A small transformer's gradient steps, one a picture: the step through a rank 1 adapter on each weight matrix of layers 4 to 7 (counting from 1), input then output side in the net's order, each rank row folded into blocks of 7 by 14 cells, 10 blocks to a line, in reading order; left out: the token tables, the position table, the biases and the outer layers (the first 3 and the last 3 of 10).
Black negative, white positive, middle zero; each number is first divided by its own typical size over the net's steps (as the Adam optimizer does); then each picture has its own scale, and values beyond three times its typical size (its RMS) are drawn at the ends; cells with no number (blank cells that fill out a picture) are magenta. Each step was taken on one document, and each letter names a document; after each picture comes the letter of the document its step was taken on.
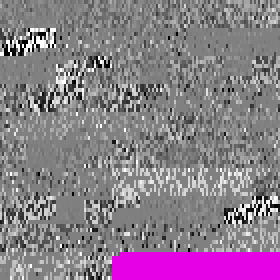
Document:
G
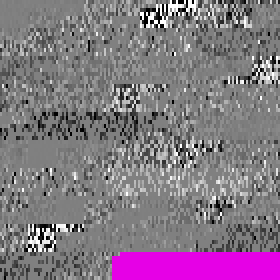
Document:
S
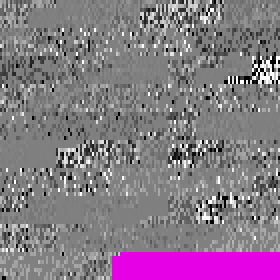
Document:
S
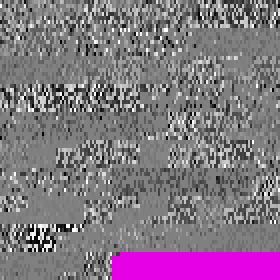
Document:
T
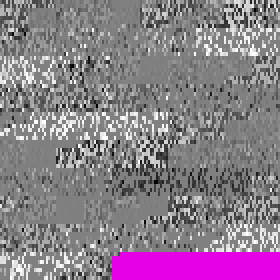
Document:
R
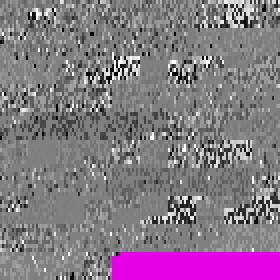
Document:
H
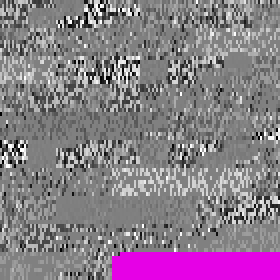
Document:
G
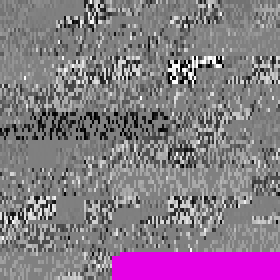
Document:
G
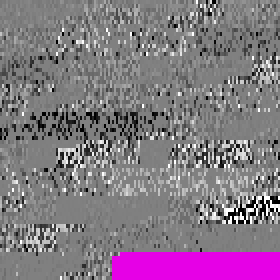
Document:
S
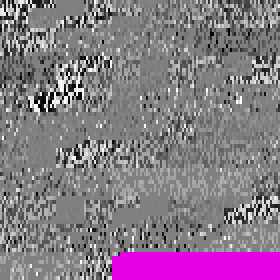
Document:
G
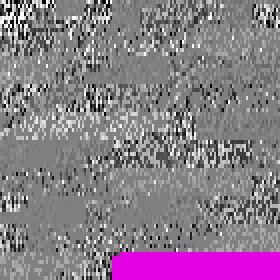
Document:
R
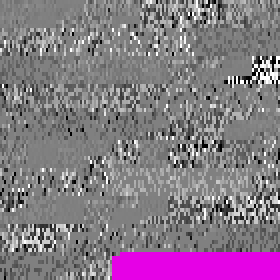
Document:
S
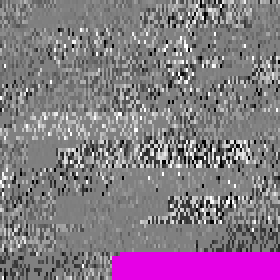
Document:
S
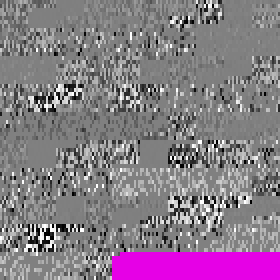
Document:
G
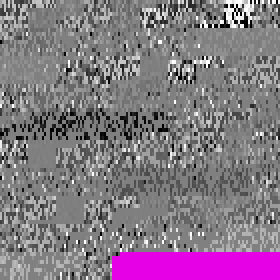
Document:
H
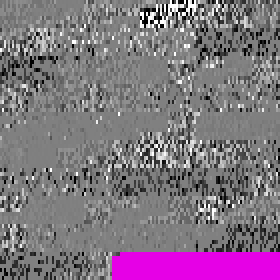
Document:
T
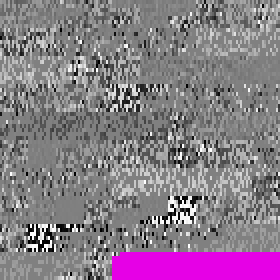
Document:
G
